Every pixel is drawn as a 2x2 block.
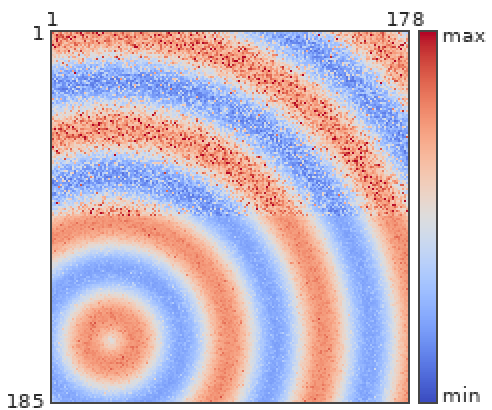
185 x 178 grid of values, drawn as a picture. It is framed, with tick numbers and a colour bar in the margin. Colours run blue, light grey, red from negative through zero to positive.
Slope: none. Mirror symmetry: none. Seam: horizontal, 50% of the way down, the bottom part calmer. Rings: centred on the bottom left. Average level on the scale: 50%.
